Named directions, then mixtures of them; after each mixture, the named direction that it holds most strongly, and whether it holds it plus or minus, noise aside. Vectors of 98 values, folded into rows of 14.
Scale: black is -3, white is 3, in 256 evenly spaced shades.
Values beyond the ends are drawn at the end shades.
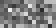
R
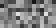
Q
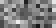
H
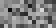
R, minus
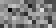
R, minus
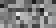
Q, plus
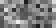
H, plus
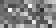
R, plus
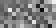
R, plus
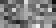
H, minus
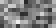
H, plus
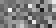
R, plus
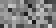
R, minus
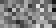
H, minus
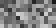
Q, plus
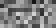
Q, plus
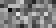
Q, plus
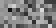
R, minus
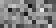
R, minus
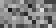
R, minus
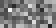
R, plus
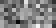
H, minus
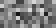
Q, minus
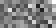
R, plus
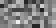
Q, plus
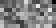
H, minus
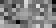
H, minus
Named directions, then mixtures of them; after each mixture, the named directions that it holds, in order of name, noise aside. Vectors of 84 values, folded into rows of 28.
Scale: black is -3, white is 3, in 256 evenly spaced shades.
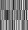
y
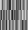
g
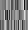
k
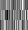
k, y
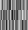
g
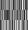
y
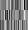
k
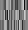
k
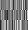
y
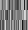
g, k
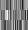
k, y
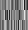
k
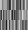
g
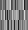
g, k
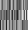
g, y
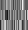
k, y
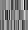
k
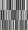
g, y
